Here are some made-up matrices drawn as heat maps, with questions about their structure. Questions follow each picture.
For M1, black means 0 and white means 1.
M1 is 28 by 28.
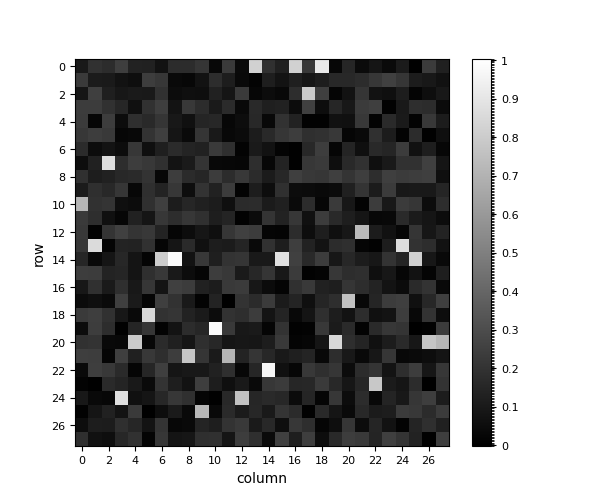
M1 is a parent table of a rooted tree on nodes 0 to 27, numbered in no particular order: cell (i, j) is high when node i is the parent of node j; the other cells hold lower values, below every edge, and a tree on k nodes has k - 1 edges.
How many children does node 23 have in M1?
1
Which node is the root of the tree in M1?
23
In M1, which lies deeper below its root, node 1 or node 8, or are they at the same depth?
node 8
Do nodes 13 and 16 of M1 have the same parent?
yes
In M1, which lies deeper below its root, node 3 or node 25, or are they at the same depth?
node 3
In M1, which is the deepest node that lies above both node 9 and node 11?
14
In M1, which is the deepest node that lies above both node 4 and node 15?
14
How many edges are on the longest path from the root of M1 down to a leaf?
14
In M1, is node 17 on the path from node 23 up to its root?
no
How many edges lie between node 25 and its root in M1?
3
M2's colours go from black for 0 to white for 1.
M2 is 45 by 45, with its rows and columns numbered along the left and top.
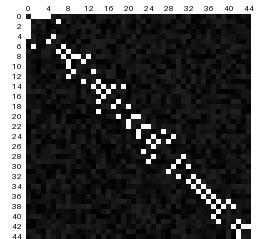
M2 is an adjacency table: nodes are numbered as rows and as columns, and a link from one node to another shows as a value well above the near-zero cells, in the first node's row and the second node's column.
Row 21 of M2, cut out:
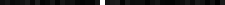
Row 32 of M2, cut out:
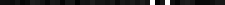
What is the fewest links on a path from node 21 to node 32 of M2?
6
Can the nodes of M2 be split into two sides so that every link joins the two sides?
yes
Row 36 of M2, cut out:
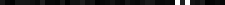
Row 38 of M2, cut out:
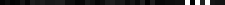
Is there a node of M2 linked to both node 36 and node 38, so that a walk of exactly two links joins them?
yes
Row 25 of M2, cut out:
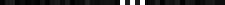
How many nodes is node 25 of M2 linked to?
3
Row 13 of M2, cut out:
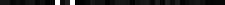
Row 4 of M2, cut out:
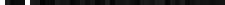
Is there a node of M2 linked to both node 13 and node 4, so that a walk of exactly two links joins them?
no
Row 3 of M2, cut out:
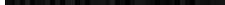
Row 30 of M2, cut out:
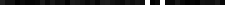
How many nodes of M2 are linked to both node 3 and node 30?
0
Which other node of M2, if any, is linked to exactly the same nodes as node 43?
node 44
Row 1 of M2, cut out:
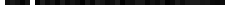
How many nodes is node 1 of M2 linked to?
2
